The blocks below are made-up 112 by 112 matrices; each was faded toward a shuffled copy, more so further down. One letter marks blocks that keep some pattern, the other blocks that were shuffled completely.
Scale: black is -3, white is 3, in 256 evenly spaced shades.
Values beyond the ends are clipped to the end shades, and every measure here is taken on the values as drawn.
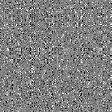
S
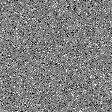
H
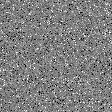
H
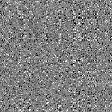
S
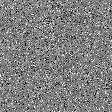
H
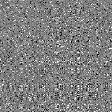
S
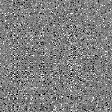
S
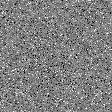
H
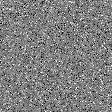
H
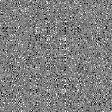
S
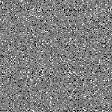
S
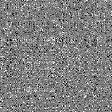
S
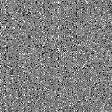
S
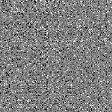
S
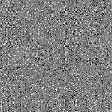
S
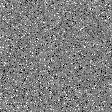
H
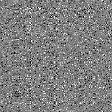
S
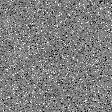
H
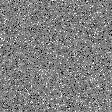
H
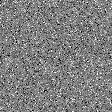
H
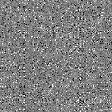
S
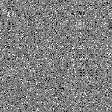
S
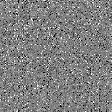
S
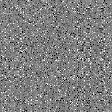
S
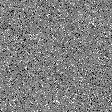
H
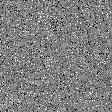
H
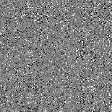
S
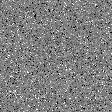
H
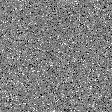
H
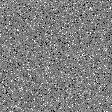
H
